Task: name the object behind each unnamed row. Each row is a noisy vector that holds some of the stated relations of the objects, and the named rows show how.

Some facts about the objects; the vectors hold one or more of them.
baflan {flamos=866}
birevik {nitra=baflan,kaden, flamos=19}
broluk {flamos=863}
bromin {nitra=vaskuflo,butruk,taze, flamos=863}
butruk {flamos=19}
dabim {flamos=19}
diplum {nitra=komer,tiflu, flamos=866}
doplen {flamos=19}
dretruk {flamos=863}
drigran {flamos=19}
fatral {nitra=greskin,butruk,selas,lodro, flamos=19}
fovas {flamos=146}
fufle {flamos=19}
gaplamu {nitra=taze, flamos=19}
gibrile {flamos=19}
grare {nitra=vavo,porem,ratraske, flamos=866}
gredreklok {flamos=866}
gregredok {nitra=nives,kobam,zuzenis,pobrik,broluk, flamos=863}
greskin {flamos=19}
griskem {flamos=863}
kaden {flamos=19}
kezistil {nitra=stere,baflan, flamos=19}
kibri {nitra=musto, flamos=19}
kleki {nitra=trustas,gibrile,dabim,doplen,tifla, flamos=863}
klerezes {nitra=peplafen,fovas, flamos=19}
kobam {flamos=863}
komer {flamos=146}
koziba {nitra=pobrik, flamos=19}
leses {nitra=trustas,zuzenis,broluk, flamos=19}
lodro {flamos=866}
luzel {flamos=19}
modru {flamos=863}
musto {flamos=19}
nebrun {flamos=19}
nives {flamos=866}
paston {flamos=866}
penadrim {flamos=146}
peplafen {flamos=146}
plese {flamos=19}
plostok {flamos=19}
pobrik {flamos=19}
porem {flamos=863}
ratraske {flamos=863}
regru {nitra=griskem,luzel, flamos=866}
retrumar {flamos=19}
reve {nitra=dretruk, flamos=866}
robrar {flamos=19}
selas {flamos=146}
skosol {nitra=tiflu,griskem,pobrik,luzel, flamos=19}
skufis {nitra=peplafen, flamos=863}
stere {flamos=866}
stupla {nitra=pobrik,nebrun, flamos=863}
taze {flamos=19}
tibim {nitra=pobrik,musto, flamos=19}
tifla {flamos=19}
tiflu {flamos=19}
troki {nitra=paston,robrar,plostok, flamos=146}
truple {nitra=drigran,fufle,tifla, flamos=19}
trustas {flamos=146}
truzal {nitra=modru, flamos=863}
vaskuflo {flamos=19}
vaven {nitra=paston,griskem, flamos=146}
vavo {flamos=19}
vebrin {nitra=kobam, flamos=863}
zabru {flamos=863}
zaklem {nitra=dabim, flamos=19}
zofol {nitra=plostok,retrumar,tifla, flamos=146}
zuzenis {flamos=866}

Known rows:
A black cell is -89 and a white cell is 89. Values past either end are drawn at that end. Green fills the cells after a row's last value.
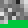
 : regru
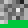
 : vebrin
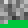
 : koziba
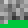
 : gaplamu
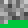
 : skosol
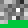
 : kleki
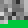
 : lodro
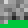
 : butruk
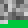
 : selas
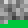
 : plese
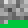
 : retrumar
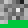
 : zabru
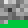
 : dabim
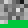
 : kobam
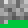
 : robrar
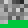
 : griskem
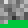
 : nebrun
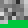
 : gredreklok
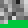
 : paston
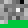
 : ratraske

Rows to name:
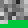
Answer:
nives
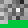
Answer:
bromin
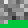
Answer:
pobrik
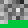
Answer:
stupla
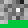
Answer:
truzal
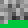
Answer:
fatral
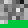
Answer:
broluk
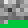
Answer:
tifla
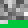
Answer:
trustas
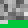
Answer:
penadrim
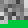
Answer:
grare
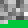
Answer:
zofol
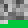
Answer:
komer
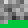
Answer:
vavo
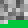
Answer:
troki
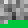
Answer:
kaden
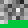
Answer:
gregredok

